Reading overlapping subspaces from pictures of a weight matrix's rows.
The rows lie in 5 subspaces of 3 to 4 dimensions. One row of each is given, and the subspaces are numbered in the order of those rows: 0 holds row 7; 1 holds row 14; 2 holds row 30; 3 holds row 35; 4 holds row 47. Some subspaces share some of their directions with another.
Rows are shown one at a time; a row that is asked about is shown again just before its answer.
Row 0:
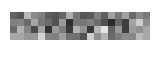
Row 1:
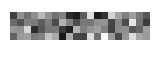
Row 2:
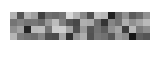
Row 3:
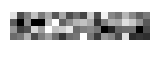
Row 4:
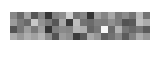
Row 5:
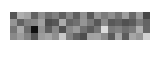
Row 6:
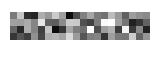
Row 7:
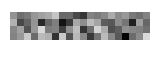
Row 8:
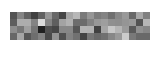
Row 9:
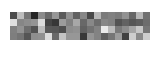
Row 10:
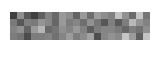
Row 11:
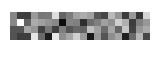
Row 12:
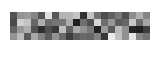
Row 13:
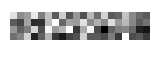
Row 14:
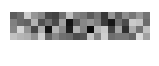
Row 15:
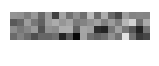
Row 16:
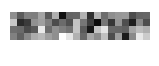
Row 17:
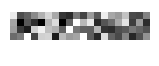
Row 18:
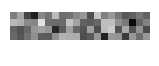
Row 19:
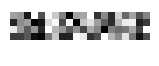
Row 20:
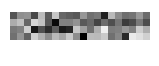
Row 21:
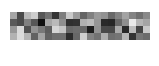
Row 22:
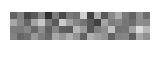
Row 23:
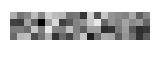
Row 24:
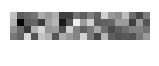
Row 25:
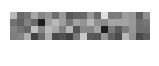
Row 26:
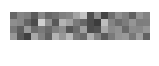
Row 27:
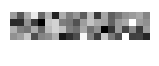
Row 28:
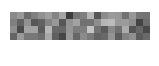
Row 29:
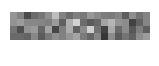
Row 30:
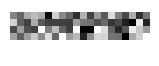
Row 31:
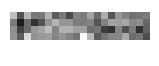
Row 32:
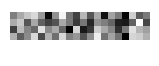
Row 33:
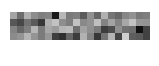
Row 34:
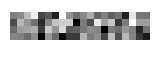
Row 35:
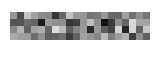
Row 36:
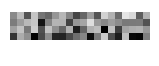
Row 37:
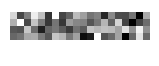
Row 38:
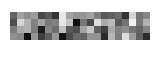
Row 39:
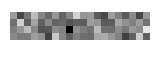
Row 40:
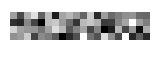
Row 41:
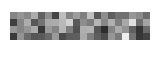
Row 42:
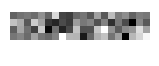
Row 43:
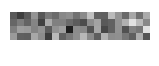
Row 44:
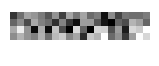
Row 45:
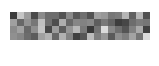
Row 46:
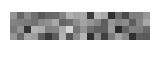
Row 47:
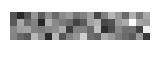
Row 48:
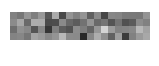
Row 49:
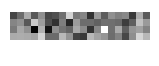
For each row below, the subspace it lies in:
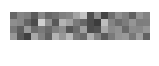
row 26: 0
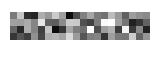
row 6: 3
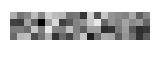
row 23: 0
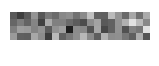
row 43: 4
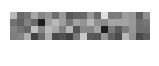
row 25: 0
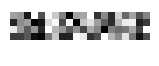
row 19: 1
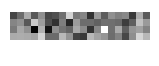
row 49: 1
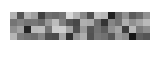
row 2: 3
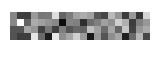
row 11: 4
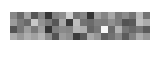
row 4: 1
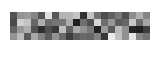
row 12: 0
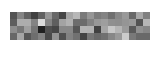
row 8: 2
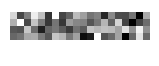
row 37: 4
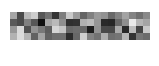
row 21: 3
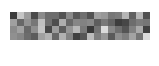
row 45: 4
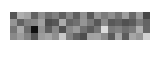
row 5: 4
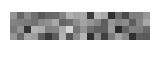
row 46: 3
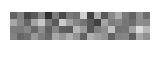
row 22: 0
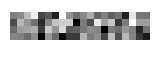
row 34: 2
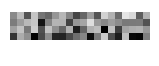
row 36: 0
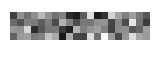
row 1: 3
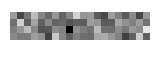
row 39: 4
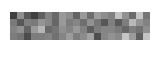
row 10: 4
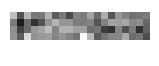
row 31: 0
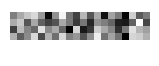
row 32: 2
